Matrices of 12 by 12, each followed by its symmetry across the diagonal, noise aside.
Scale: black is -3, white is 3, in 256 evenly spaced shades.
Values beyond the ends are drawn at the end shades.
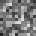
symmetric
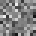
symmetric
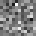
neither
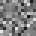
antisymmetric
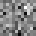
neither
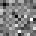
symmetric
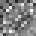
symmetric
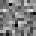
neither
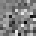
antisymmetric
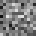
neither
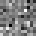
antisymmetric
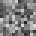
antisymmetric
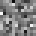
antisymmetric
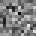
neither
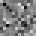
symmetric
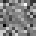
antisymmetric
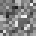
symmetric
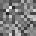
symmetric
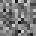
neither
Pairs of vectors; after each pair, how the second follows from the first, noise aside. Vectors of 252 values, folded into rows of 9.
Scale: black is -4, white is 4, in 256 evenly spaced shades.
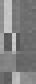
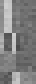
copied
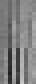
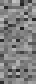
shuffled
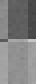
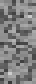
shuffled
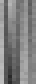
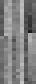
wrapped around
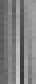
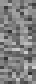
shuffled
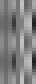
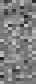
shuffled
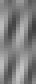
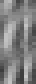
wrapped around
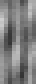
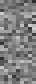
shuffled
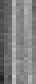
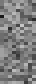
shuffled
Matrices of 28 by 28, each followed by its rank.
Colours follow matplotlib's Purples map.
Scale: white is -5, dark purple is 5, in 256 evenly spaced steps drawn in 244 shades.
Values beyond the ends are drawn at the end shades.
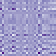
two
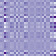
one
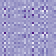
two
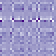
two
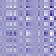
one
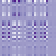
one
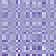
two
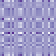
one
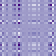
one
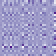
two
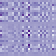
two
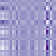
one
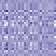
two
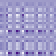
one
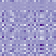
two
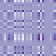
one
